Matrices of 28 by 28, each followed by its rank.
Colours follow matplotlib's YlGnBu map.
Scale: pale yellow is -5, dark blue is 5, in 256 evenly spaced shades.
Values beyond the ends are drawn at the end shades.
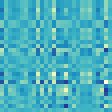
two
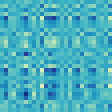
two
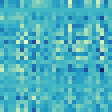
three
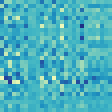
three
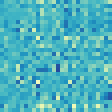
five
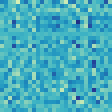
five
